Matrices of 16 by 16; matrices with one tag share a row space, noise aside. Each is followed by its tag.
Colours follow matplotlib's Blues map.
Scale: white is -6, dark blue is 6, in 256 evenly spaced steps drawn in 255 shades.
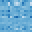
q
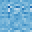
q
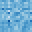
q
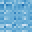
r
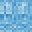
r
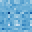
q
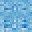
r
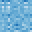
q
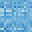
r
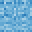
r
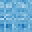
r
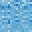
q
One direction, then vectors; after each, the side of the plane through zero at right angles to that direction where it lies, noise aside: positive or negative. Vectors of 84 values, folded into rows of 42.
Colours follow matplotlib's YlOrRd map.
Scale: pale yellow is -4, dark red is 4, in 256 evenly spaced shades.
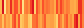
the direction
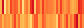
positive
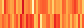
negative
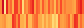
positive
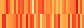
negative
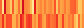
negative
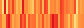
negative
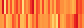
positive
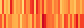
positive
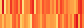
positive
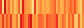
negative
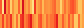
negative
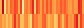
positive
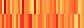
negative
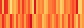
negative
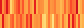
negative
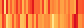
positive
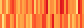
positive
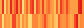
positive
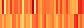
positive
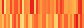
positive
